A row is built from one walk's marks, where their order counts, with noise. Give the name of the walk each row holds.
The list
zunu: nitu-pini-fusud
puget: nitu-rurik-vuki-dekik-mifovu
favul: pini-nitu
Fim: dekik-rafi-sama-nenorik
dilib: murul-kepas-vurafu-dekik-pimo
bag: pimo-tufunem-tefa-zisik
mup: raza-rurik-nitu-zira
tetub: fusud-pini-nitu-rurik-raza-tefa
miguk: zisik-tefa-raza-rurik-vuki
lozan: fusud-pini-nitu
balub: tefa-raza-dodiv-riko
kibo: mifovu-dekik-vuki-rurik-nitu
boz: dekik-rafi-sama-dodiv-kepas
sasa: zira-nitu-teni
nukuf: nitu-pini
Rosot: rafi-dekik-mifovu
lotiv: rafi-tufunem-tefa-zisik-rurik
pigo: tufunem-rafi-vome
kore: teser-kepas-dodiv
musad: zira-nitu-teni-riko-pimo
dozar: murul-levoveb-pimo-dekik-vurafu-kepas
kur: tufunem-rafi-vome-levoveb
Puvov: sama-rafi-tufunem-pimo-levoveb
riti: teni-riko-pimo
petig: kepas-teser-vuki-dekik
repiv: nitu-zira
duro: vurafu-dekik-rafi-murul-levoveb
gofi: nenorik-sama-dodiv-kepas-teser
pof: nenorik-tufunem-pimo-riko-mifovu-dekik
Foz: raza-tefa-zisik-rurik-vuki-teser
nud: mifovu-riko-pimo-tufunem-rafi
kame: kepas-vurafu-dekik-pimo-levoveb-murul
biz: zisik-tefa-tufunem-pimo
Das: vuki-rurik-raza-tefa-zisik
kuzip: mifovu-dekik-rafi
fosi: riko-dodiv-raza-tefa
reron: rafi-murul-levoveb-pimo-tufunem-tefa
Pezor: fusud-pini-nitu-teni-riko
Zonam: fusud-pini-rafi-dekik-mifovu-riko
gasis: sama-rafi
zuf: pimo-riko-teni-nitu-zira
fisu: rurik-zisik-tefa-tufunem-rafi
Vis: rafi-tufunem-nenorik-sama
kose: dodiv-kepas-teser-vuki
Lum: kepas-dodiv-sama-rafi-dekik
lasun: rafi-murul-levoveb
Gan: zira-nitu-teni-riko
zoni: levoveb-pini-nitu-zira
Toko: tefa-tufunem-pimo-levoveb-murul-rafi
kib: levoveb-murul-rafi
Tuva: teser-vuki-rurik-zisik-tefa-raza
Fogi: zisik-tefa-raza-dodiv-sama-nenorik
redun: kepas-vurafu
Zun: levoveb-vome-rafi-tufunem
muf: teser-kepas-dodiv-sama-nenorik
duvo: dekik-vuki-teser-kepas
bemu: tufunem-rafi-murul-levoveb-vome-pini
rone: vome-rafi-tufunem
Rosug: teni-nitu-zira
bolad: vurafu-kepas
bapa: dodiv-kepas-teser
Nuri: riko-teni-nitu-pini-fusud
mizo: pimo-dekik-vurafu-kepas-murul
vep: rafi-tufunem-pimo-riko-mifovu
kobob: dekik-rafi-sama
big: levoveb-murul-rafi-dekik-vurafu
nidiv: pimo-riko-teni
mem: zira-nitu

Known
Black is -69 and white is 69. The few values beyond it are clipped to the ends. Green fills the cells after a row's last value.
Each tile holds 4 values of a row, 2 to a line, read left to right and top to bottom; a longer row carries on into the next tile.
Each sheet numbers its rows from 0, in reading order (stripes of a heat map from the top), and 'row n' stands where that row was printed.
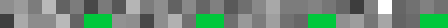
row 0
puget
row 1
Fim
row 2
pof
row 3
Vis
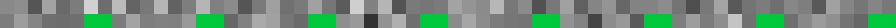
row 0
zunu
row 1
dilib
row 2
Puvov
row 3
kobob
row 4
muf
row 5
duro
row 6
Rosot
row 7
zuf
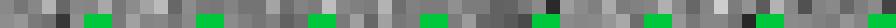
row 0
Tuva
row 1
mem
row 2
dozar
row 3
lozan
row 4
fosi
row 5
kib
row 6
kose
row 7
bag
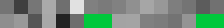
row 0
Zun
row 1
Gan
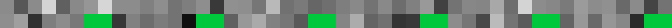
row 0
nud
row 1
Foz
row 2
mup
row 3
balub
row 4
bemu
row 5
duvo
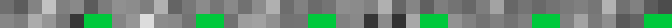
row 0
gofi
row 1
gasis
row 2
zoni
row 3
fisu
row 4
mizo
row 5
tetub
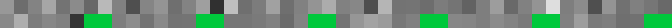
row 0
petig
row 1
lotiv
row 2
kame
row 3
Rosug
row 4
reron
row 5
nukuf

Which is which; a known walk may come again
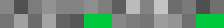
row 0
vep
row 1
boz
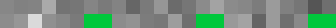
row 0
gasis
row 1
big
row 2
Pezor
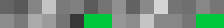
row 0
gofi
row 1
Lum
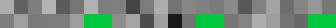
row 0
dilib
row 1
rone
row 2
Puvov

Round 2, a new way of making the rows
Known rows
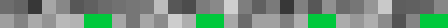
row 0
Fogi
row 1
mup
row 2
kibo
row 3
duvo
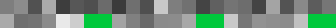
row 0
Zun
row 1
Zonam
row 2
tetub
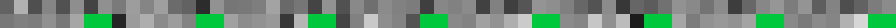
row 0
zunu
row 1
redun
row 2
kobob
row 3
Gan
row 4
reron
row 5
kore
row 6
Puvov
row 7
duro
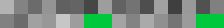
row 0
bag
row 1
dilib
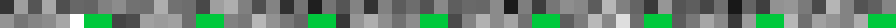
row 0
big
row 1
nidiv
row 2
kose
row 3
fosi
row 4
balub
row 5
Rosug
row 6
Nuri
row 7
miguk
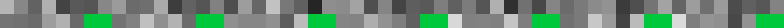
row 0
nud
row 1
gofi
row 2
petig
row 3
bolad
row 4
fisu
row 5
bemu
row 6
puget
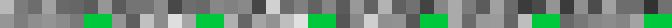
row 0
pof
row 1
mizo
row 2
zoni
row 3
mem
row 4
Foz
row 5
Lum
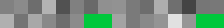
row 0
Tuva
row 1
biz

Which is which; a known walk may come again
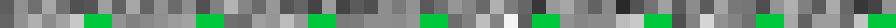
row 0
kame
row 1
nukuf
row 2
bag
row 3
Pezor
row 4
Rosug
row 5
Toko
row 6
sasa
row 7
Foz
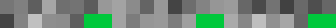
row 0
musad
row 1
Puvov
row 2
muf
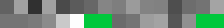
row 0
kib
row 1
gasis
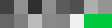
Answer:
lasun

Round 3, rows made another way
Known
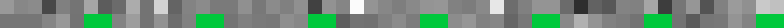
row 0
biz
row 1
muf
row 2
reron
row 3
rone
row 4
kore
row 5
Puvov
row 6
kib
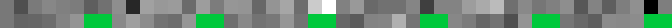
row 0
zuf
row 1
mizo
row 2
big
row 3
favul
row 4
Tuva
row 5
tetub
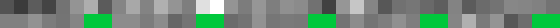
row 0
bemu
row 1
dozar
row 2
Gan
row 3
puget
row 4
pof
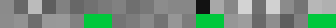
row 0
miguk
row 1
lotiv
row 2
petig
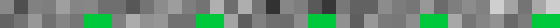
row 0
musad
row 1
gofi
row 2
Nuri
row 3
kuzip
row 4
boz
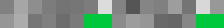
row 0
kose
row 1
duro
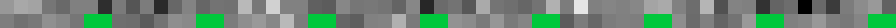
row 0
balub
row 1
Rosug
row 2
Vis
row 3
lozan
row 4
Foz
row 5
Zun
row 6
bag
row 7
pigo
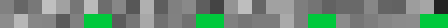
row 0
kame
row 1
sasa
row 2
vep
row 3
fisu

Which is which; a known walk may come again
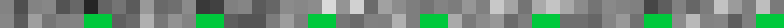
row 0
kibo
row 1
mem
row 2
zoni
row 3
Rosot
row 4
boz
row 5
Pezor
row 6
kame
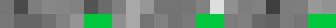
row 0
zuf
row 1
kose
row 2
riti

